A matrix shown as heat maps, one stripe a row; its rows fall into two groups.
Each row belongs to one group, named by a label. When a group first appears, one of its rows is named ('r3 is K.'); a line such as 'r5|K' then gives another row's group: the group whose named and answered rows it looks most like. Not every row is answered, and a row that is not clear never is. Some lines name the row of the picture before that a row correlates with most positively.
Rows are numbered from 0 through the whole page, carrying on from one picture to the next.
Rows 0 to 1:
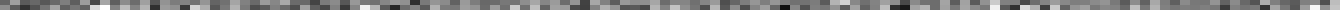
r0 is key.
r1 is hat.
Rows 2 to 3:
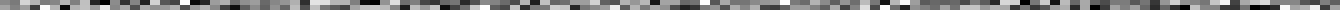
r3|hat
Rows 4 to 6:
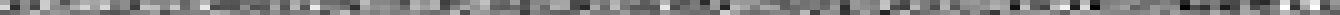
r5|hat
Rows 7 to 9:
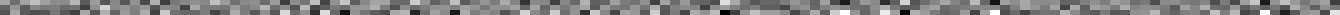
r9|key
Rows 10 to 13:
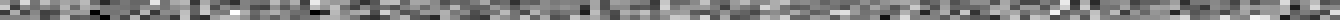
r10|hat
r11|hat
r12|key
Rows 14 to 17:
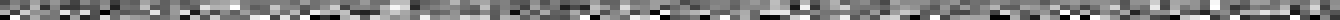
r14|key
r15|key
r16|hat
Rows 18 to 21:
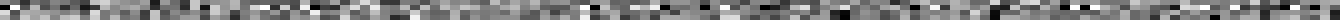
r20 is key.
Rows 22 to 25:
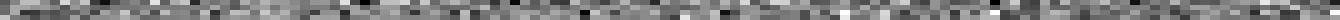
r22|hat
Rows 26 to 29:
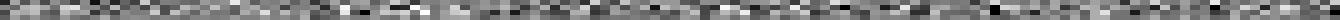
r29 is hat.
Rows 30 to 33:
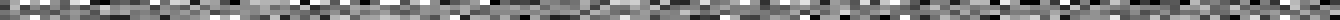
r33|key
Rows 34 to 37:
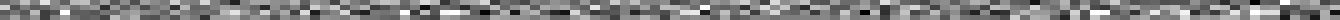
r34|hat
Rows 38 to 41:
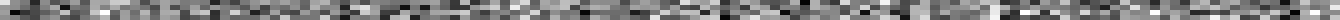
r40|hat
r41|key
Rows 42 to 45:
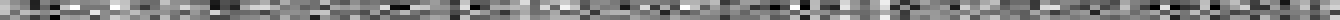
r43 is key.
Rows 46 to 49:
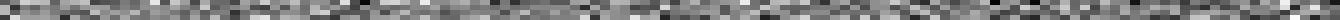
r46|hat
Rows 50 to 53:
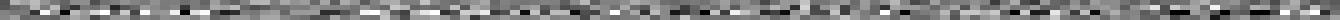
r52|hat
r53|key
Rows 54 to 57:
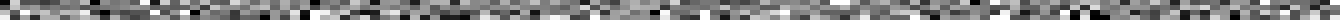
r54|key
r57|hat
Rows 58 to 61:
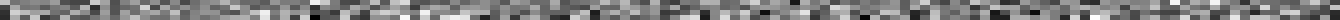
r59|key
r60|hat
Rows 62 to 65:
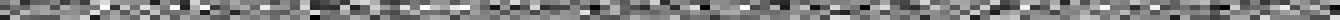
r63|hat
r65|key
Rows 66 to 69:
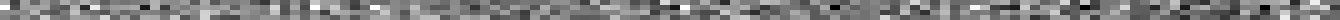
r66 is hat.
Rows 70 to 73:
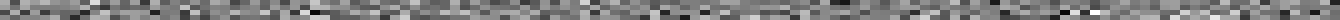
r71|hat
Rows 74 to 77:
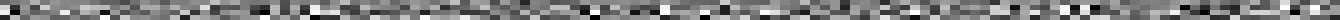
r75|hat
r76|hat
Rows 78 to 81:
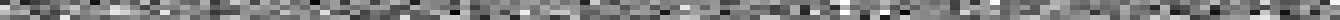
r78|key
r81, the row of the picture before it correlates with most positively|76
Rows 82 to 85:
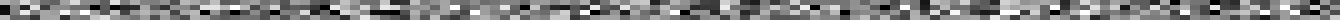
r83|key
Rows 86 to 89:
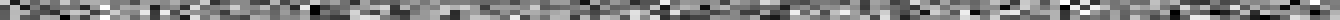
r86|hat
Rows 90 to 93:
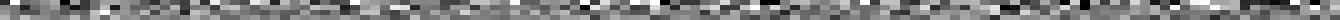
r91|key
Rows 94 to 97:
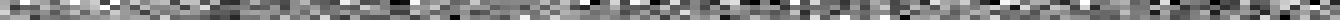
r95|hat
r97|key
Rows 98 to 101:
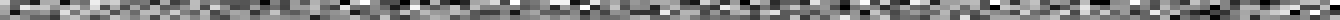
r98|hat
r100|hat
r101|key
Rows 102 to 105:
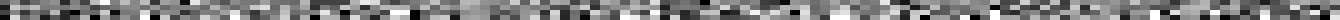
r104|key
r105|key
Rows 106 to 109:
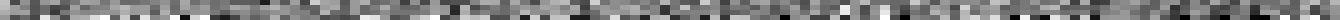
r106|hat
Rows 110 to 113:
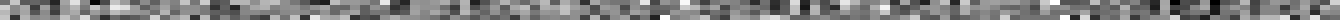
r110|key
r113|hat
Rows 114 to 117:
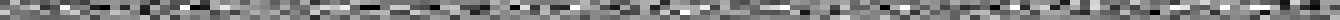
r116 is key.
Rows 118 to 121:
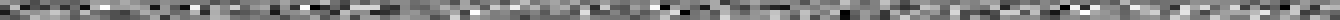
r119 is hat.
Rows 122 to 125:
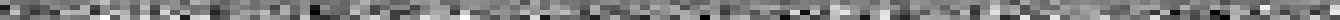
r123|key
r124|key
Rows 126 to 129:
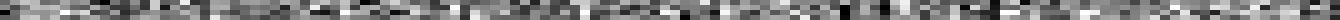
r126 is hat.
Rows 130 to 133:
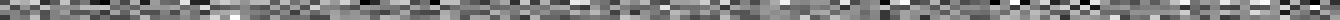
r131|hat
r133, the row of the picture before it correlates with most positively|129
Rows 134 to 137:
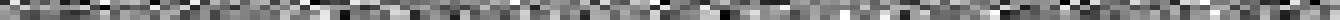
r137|key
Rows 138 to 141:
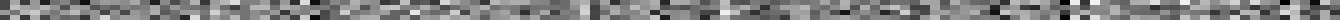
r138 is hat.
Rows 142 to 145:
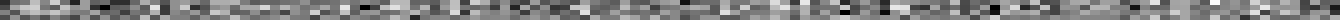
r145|key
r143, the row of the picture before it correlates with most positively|139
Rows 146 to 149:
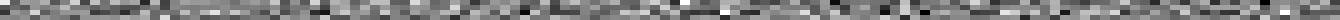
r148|key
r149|key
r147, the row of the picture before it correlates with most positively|144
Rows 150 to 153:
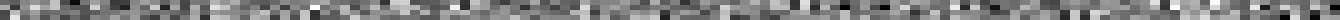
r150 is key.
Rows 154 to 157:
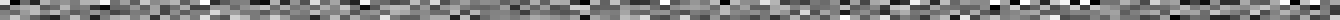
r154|hat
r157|key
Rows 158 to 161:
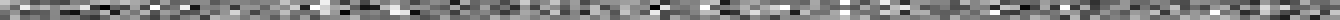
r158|key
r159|hat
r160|key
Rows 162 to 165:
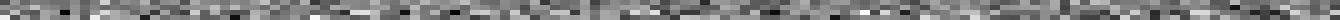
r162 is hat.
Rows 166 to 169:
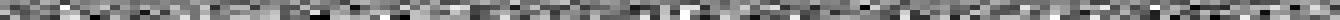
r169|key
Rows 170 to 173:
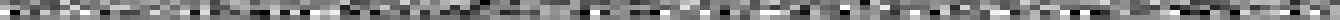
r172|hat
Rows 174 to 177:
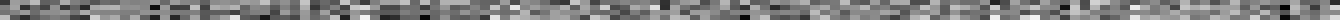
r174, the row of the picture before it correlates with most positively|170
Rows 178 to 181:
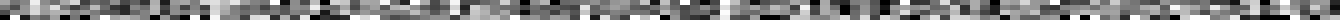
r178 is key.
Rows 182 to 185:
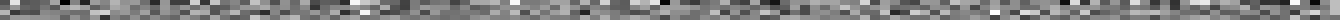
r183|key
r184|hat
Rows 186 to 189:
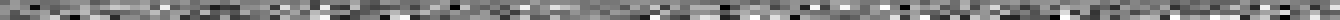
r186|key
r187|key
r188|hat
